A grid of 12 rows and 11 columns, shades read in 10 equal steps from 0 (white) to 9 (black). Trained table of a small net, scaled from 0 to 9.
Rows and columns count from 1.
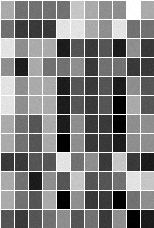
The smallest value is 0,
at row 1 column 10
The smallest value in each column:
1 4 3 3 1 1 3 4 1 0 2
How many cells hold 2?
4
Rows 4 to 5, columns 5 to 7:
5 4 7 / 8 6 7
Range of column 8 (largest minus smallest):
3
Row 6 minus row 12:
-5 -3 -3 -2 4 0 2 -1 5 -6 -2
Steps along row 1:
up same same same down up up same down up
